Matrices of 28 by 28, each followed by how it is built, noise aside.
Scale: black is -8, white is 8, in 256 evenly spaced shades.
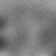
smooth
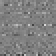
uneven rows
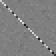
diagonal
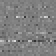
uneven rows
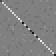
diagonal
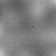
smooth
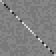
diagonal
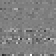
uneven rows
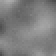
smooth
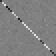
diagonal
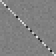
diagonal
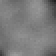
smooth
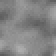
smooth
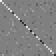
diagonal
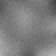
smooth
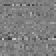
uneven rows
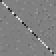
diagonal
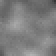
smooth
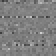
uneven rows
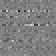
uneven rows
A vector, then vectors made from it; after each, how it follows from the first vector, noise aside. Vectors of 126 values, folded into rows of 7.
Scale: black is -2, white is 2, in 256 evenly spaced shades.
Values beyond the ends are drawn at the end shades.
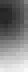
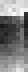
wrapped around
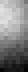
negated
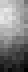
negated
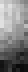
negated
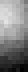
negated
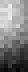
negated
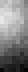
negated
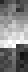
wrapped around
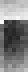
wrapped around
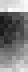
wrapped around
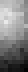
negated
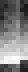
wrapped around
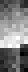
wrapped around
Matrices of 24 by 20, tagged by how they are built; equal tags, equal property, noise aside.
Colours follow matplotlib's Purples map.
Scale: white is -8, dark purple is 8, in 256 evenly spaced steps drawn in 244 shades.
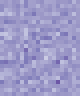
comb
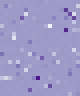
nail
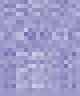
comb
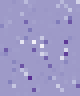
nail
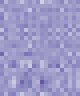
comb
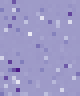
nail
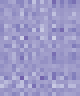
comb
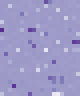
nail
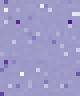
nail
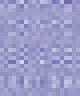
comb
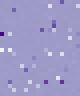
nail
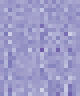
comb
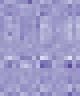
comb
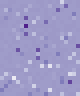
nail
